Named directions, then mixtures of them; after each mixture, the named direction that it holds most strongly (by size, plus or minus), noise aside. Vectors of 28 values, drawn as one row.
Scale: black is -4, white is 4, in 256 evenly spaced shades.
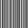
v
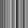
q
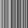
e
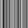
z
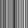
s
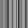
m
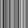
z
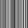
s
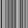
v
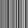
m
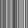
s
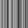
m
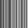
e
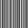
v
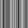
z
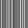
v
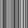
s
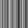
m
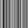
z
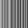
e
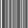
v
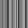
m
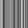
z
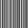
v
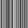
v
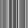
m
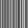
v
